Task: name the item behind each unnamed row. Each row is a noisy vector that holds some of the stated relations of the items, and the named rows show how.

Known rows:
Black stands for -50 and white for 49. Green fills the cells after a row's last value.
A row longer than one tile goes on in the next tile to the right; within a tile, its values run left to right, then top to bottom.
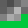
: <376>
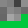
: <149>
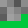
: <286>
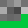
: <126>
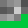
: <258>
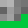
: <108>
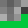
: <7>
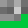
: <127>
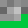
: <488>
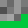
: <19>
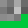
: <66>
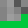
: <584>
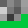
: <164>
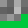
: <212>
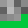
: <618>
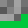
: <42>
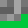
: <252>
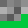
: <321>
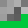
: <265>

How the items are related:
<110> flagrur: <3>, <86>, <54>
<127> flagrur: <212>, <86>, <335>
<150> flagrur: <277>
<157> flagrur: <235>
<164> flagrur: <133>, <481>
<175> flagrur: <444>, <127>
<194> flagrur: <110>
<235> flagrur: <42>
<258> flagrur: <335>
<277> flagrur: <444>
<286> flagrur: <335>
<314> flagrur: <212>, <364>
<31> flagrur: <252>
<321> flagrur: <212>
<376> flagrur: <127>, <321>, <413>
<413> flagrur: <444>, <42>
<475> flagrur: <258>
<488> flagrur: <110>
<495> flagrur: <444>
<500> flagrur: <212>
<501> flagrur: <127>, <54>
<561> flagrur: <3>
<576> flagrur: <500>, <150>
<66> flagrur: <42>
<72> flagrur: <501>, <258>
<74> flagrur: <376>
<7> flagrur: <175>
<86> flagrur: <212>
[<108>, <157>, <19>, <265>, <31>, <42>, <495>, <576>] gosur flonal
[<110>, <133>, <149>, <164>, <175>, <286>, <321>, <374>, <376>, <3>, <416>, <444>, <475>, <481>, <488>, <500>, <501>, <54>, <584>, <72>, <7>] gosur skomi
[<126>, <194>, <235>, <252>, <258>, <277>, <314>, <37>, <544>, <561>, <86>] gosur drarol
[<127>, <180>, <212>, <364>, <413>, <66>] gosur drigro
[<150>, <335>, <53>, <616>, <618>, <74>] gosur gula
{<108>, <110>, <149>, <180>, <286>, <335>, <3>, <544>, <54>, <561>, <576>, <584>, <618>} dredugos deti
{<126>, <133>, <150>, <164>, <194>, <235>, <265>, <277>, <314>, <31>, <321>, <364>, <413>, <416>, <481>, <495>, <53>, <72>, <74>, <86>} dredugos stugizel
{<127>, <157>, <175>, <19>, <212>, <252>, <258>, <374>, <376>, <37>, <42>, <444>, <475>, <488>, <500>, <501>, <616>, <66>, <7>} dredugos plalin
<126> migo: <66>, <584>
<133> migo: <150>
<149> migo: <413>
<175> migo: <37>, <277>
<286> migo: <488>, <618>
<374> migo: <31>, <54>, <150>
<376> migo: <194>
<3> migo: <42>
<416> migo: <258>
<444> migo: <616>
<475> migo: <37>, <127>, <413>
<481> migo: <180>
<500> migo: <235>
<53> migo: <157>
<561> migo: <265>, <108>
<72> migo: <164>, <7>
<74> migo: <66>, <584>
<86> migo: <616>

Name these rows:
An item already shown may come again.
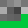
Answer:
<126>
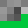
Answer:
<495>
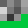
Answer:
<164>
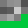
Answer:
<258>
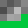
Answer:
<500>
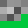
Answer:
<150>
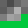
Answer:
<376>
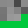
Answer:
<110>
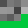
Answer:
<74>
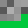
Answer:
<616>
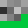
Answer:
<157>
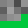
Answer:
<335>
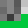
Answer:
<53>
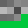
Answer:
<133>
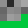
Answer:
<444>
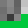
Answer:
<53>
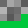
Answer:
<194>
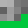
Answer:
<108>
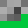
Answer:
<31>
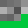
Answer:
<481>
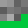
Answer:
<576>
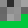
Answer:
<444>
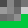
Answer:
<416>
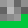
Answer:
<618>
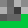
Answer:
<86>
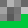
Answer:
<235>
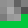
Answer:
<54>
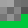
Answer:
<180>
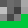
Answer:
<72>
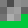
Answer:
<374>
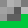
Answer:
<265>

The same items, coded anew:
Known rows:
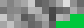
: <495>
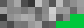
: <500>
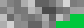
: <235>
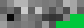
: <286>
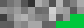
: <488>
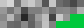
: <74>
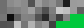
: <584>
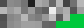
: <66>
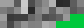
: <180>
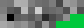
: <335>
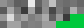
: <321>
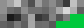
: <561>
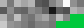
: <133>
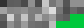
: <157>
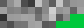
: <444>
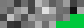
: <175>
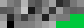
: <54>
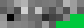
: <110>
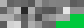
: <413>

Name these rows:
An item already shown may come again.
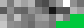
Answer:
<133>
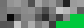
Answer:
<584>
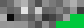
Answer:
<108>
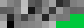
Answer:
<54>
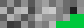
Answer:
<19>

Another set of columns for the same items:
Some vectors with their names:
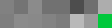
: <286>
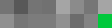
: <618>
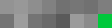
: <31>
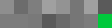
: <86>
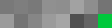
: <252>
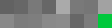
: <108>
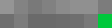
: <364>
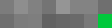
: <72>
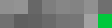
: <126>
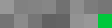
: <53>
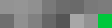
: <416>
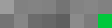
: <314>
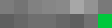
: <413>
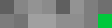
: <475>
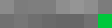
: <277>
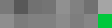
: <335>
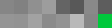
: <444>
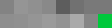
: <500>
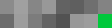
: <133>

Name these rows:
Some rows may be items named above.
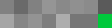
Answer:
<616>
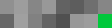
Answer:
<133>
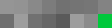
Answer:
<31>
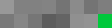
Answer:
<53>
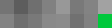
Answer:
<561>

